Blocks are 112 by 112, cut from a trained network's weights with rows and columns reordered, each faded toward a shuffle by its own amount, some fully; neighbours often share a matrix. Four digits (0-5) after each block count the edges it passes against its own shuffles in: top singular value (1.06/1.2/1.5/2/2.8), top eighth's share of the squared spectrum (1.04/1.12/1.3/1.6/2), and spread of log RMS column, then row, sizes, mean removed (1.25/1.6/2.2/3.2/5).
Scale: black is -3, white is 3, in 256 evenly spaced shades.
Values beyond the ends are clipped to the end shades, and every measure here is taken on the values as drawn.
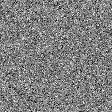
0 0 0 0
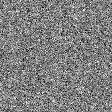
0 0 0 0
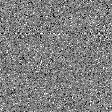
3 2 2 1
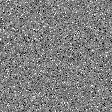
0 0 0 0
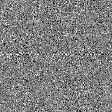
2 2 1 1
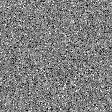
0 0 0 0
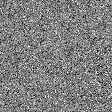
0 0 0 0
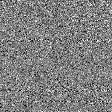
2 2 0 2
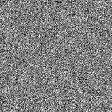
3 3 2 2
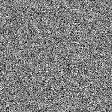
2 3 0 1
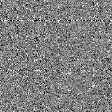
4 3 3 2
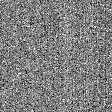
2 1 0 0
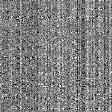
4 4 2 4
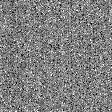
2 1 0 1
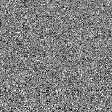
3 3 1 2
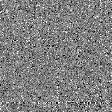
2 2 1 1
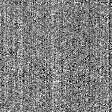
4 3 1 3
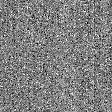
2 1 0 1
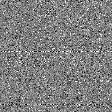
3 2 2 2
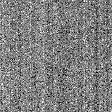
3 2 1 1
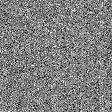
1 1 0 0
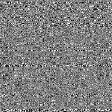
3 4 1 4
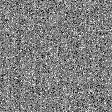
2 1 0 0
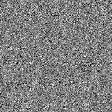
3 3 1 2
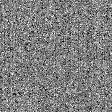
2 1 0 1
